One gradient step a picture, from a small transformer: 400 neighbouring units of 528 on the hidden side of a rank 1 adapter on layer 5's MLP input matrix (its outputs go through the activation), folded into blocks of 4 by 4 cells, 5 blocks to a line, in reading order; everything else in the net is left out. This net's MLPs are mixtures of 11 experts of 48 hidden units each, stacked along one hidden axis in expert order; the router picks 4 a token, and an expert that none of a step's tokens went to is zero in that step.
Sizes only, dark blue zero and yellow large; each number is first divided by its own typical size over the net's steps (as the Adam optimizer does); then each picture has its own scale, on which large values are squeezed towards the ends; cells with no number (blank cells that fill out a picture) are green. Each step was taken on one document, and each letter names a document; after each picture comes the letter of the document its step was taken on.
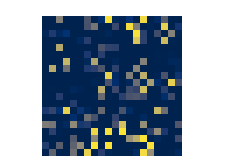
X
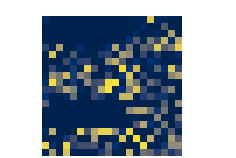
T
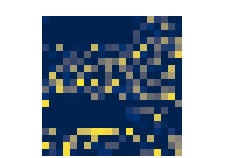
T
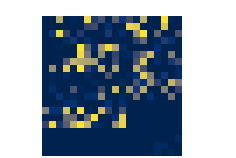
X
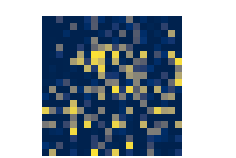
X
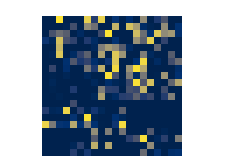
X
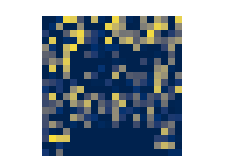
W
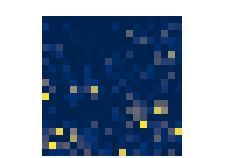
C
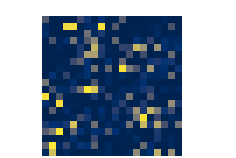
C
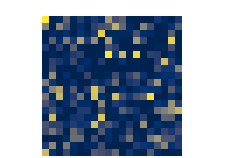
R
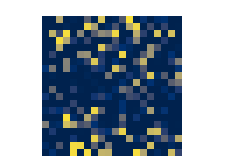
X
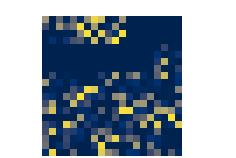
R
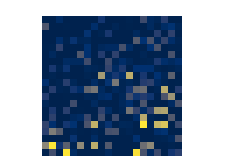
C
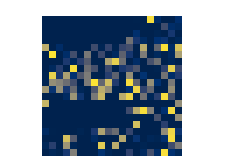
T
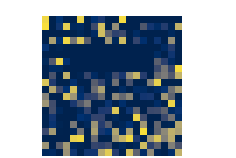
R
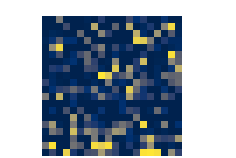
X
